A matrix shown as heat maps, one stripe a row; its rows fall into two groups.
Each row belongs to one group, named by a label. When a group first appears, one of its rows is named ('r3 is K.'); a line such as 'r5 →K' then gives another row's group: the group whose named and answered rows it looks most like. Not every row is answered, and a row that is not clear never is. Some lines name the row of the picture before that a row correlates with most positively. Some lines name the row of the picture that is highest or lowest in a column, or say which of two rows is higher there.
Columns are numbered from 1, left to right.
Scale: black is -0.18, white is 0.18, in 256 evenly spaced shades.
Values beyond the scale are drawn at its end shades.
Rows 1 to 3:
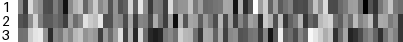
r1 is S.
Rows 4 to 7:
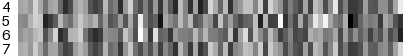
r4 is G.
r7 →G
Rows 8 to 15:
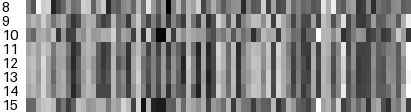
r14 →G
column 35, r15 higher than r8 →No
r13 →G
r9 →G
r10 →S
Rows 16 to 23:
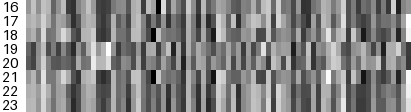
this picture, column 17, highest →19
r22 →G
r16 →G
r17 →G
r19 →S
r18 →G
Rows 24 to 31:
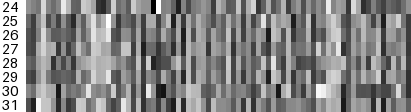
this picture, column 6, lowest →28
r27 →S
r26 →S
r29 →S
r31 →S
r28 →S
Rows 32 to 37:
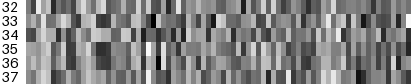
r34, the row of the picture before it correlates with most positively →27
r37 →S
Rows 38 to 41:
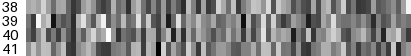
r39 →S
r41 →G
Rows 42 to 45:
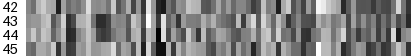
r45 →S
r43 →G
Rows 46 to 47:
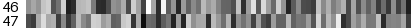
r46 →G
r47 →S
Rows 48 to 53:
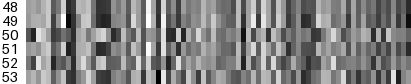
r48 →G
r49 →G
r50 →S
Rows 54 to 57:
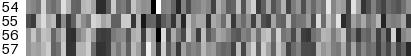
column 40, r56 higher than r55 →Yes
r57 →G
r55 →S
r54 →G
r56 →G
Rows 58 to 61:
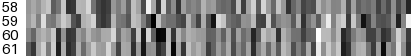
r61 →S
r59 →G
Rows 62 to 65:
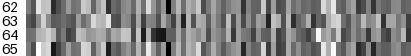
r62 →S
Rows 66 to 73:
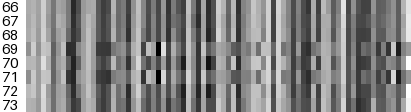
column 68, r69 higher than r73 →Yes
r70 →G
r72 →G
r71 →G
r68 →G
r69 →G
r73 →G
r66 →G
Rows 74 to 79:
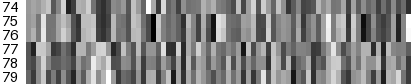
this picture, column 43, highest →74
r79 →S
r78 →S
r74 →G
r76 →G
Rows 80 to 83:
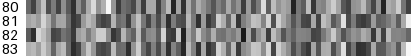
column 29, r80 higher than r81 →Yes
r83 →G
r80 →S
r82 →S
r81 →G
